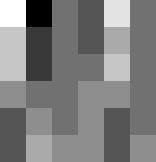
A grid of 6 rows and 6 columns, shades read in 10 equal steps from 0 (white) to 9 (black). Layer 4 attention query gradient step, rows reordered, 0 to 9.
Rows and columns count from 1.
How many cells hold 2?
3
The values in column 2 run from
3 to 9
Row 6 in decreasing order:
6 6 4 4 4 3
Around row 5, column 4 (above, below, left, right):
4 4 5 6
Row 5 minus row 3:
4 -3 0 -1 4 0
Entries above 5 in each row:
2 2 1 0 2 2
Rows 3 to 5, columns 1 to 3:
2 7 5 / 4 5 5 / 6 4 5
